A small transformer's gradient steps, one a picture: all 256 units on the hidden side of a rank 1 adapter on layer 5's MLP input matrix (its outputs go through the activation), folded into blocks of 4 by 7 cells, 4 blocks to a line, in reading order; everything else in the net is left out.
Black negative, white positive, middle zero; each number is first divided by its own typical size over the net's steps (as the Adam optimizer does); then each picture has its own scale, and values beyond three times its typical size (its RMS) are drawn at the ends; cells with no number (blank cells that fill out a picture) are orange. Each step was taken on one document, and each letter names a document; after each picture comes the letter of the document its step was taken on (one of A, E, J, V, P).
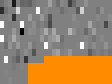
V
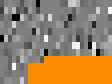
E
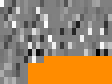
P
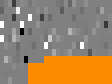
V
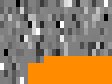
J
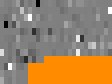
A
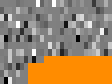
P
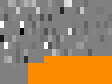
V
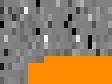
E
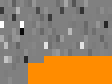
V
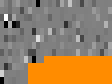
A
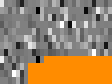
J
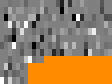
P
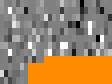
P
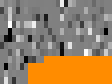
P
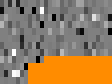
J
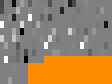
V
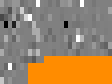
A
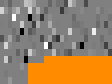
V
